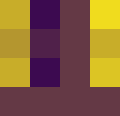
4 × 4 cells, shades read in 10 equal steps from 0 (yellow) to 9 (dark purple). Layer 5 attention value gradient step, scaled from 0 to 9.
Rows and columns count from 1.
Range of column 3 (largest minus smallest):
0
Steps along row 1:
up down down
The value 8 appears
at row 2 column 2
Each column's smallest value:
2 7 7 0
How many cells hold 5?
0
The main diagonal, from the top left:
2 8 7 7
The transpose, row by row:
2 3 2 7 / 9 8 9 7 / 7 7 7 7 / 0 2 1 7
